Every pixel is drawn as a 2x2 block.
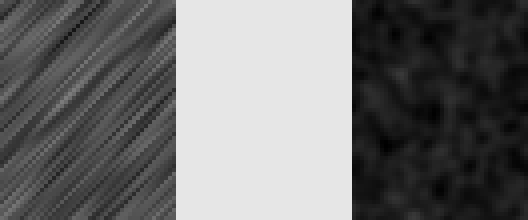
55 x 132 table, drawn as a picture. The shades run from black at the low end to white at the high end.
The table splits into one row of 3 panels. Panel 1,1: low, slanting up to the right. Panel 1,2: very high, flat. Panel 1,3: very low, blotchy, faint in contrast.
